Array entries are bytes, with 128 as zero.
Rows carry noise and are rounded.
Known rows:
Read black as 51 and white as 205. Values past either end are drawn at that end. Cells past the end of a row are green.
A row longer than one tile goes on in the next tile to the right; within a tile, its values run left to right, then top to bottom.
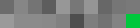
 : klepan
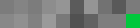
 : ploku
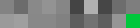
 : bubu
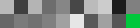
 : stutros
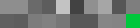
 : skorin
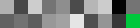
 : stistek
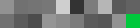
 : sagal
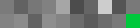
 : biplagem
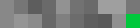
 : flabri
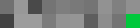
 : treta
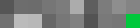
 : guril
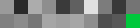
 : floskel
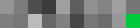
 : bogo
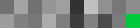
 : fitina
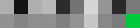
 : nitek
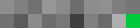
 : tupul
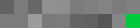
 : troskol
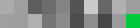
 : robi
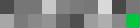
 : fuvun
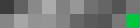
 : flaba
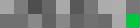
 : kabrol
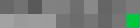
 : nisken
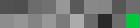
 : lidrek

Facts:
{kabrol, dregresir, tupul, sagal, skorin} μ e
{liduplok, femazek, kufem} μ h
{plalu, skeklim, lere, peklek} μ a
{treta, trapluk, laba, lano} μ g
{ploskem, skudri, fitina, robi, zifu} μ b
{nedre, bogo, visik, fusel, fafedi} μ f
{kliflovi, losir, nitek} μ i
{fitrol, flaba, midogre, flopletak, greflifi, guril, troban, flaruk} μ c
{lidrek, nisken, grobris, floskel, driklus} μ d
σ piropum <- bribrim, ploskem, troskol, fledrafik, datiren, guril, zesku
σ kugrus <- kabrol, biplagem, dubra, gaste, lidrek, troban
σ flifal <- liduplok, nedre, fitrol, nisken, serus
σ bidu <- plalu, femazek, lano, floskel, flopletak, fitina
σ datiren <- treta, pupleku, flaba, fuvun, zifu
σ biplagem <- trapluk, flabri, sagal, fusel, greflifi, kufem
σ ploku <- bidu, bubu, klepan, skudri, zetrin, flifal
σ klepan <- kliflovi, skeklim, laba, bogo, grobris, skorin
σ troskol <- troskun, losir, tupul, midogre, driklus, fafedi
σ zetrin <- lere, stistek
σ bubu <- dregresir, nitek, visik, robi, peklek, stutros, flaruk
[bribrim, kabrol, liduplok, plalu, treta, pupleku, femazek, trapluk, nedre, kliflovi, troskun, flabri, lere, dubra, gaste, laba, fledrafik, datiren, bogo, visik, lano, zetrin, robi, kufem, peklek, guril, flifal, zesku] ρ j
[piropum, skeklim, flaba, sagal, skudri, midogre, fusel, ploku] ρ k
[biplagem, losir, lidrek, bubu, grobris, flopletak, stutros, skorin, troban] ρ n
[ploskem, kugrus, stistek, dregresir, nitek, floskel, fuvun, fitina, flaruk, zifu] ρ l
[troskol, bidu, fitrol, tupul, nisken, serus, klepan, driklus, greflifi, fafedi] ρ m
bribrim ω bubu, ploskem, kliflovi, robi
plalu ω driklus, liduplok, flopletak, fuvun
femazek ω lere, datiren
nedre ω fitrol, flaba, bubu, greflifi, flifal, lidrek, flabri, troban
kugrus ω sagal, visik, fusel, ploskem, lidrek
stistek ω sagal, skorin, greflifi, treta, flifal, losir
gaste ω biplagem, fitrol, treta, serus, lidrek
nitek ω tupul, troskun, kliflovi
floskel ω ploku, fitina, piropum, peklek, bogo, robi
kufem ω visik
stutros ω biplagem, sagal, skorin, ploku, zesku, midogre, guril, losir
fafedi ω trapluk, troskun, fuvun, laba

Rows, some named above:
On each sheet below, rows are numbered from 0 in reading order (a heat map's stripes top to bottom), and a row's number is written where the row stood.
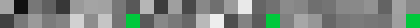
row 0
femazek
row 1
gaste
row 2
peklek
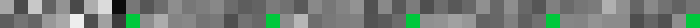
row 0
stistek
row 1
fitrol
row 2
greflifi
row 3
grobris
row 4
piropum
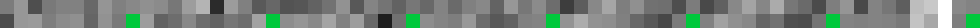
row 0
treta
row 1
dregresir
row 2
lidrek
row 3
bidu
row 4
flaba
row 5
midogre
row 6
plalu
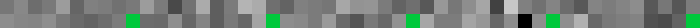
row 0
serus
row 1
kabrol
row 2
skeklim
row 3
ploskem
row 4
greflifi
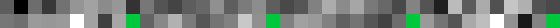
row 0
kufem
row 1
liduplok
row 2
midogre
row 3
kugrus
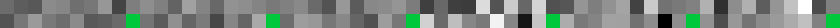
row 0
losir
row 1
tupul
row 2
flifal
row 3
visik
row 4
ploskem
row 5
fafedi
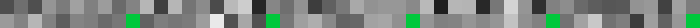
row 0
driklus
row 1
stutros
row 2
laba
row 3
nitek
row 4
kliflovi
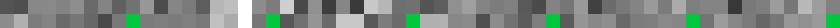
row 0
troban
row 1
plalu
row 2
nedre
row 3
flaruk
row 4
lano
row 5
trapluk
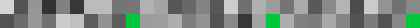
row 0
nedre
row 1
robi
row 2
skudri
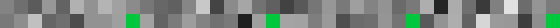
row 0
troskun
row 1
fusel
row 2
flopletak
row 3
bribrim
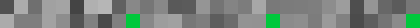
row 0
zifu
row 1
zetrin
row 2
ploku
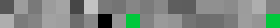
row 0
ploskem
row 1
lere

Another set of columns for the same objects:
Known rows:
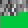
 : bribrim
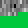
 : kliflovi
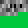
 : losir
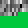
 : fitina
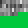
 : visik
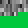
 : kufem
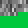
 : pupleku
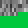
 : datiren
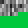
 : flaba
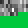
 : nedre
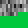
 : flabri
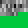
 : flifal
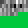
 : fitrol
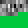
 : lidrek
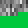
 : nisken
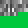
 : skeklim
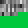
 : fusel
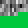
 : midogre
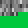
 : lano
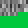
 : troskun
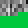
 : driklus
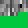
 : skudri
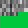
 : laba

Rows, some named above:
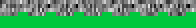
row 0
visik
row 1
piropum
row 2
zifu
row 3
lere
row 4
sagal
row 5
lidrek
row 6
treta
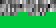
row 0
fusel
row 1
fitina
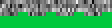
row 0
treta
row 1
trapluk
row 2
bogo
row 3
gaste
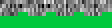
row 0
treta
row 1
greflifi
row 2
fuvun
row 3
flaruk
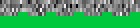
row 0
bogo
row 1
stutros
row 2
biplagem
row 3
tupul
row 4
nitek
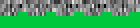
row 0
zifu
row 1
liduplok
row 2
troban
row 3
biplagem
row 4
flopletak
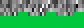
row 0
femazek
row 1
floskel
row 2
robi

